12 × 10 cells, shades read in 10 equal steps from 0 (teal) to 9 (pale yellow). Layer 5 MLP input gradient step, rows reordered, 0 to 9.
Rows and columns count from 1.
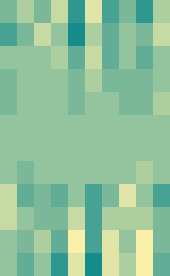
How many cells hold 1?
3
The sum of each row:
43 43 47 46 47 50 50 50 43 51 55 48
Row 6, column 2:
5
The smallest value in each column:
2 3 4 1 0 0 2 4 1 2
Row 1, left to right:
4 6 4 7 1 8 2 4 1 6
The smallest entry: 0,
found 2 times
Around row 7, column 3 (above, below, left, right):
5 5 5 5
